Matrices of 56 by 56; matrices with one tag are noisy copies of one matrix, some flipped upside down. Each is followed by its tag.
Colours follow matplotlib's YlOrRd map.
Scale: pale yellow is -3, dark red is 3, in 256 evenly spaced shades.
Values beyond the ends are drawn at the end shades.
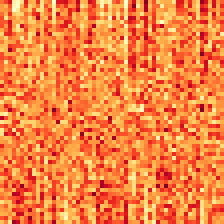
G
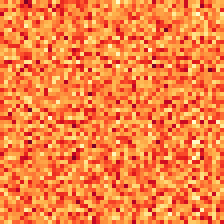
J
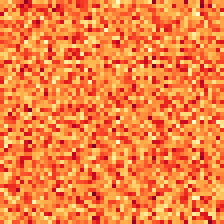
J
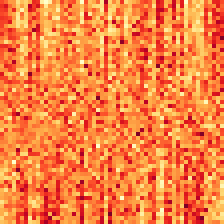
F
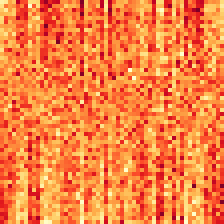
F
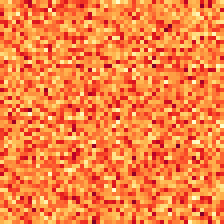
J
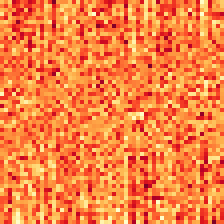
G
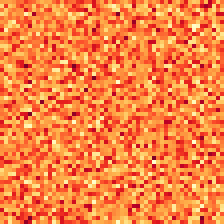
J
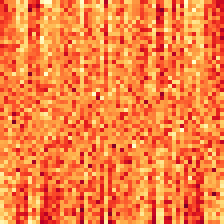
F
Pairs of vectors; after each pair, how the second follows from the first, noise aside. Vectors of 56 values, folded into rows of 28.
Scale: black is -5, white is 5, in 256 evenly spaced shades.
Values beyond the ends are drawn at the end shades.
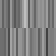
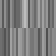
copied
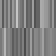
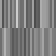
copied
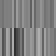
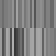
copied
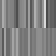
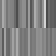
copied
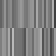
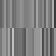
copied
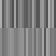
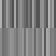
copied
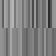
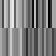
scaled up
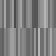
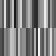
scaled up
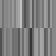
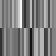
scaled up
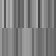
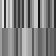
scaled up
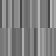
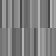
copied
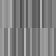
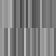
copied
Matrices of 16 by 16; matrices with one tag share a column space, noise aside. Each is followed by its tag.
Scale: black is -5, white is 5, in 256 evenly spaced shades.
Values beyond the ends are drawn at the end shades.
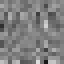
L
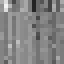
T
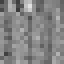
T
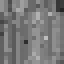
T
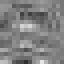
L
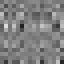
L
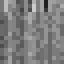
T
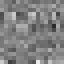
L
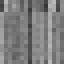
T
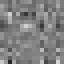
L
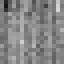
T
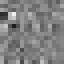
L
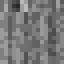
T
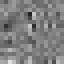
L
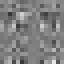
L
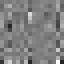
L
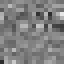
L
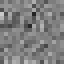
L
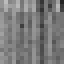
T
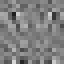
L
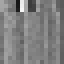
T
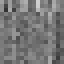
T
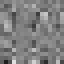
L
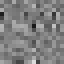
L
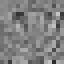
L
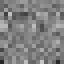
L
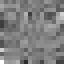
L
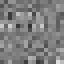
L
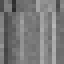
T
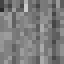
T
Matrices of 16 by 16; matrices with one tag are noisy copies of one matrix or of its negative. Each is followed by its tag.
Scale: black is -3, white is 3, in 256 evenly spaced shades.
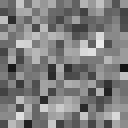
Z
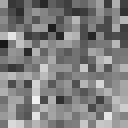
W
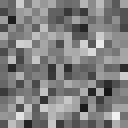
Z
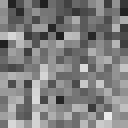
W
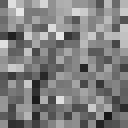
W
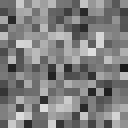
Z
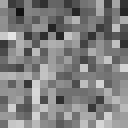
W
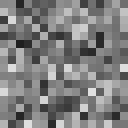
Z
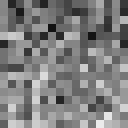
W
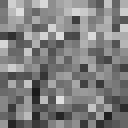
W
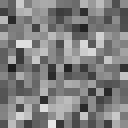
Z
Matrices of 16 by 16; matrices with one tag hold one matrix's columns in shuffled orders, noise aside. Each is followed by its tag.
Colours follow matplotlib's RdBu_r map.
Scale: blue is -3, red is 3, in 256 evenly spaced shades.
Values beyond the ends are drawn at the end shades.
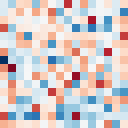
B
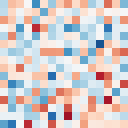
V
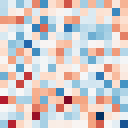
V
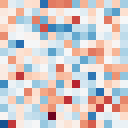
V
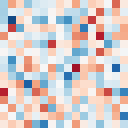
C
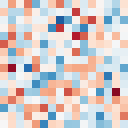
C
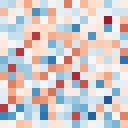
B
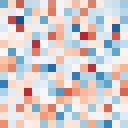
C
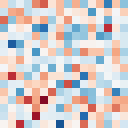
V
